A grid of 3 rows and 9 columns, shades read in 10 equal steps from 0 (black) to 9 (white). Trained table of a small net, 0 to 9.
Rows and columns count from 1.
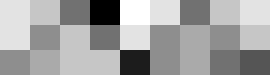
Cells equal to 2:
0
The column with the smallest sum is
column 4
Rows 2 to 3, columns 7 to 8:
6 5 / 6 4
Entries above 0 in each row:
8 9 9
